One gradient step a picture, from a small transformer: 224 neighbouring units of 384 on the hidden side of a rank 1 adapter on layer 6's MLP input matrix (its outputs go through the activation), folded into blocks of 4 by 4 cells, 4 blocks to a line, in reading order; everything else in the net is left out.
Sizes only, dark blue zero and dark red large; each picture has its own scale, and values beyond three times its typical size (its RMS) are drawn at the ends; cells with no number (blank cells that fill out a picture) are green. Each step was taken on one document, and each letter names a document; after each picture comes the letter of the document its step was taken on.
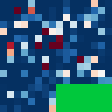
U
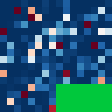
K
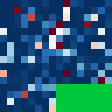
K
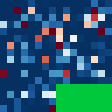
U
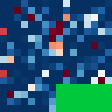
K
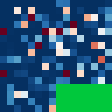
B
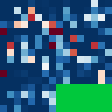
U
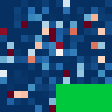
K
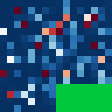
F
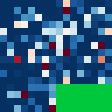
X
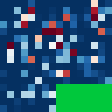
U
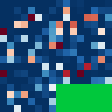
B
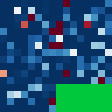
K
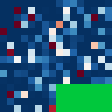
B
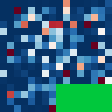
F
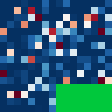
K
